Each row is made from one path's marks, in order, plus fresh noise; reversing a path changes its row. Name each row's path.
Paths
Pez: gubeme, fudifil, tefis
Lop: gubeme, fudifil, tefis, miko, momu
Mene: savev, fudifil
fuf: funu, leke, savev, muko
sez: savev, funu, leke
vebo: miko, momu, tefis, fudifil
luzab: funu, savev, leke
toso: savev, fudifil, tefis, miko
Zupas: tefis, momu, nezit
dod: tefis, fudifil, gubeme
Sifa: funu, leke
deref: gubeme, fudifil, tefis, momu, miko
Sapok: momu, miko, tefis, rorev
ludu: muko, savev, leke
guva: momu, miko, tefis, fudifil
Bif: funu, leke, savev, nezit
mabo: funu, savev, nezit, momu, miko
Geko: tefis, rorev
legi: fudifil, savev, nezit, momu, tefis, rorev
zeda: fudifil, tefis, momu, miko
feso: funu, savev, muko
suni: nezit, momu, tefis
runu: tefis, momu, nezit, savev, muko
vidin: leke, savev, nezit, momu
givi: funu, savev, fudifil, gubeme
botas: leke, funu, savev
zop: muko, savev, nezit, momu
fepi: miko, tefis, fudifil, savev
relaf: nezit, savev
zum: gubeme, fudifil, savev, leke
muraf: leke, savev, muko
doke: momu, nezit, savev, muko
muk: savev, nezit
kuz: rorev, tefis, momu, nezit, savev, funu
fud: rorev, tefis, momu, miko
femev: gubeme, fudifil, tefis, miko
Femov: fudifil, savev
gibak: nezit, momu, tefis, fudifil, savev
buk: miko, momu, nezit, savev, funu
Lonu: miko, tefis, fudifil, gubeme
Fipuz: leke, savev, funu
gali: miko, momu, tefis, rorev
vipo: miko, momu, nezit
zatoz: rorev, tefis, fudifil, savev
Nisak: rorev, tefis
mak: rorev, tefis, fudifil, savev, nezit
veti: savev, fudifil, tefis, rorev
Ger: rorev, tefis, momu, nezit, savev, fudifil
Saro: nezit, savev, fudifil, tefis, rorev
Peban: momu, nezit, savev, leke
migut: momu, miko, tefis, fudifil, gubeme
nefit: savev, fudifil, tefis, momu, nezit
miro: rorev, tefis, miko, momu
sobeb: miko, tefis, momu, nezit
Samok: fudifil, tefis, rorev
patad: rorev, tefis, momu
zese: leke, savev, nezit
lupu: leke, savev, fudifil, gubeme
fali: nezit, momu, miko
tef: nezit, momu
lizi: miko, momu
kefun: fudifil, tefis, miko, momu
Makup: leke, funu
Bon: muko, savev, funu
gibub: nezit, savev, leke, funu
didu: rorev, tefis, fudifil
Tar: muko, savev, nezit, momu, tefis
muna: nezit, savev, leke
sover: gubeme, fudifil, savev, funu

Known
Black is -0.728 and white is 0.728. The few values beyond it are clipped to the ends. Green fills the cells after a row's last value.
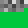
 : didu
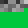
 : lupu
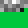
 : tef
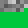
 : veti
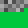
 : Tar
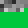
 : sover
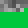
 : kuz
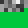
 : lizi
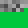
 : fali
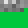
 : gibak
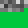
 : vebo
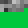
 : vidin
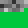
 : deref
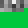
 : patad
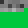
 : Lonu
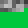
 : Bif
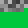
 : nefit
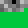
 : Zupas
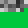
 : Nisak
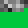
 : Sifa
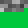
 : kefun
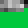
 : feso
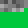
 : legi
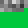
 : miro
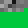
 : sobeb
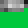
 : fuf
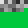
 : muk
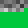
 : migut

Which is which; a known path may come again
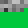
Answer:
zop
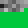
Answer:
femev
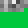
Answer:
zatoz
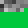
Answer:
sover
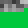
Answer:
dod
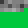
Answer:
Lonu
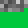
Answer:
vebo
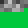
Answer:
givi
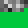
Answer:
Sifa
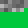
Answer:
legi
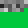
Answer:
Pez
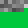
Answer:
toso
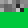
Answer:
suni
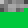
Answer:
gibub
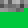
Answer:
Lop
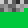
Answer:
muk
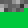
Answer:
kefun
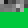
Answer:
Fipuz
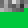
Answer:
miro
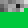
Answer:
Geko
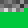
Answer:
migut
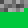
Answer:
gali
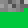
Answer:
Ger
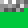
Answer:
relaf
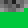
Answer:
zeda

